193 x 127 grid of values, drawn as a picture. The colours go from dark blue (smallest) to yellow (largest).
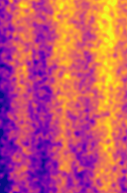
Average level on the scale: 50%. Lone odd cells: none. Ninth with the highest average: top right. Stripes: upright, repeating 3 times. Slope: up to the top right. Ninth with the lowest average: bottom left.
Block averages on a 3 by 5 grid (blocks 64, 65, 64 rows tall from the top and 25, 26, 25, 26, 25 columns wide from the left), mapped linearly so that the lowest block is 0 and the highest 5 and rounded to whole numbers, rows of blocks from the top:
22435 / 11334 / 00213
